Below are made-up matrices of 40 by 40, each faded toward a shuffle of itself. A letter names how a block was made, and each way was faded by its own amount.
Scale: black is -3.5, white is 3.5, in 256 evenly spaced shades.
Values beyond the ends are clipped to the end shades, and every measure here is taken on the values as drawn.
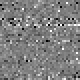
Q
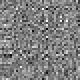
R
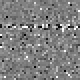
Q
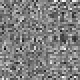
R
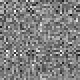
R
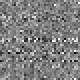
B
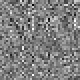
R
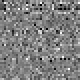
B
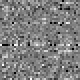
B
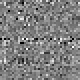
B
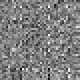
R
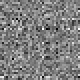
R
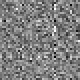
R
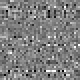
B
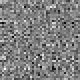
R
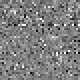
Q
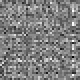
R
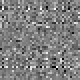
B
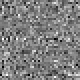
B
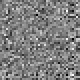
R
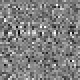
B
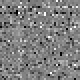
Q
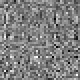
R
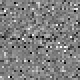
Q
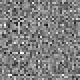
R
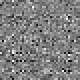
B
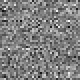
R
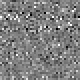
Q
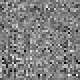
B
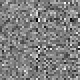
R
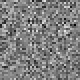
R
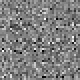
B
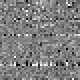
B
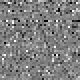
Q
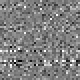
B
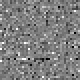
Q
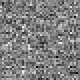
R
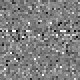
Q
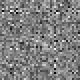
R
